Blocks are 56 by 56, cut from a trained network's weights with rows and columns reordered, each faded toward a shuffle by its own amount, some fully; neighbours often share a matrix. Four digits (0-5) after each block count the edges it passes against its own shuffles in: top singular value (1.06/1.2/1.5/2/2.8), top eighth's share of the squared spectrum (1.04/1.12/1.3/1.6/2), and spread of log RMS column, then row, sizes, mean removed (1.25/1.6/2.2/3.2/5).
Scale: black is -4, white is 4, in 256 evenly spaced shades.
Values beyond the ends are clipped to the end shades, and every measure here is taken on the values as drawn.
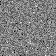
0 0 0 0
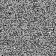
0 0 0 0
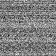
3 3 0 0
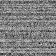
4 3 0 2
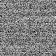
2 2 0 0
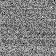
2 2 0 0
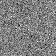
0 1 0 0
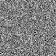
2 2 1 1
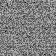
1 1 0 0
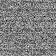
2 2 0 0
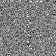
3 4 1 1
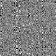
3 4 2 1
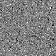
1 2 1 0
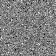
0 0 0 0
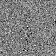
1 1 0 0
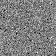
0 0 0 0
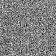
2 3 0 1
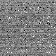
2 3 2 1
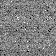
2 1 0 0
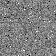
0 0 0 0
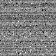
3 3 1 1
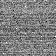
3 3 0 0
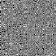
3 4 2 2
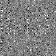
2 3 2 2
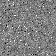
0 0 0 0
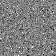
1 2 0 0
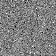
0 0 0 0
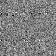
2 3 1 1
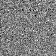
2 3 0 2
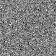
1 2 0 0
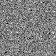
2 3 0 1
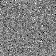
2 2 0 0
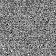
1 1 0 0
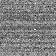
3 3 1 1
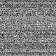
3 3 1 1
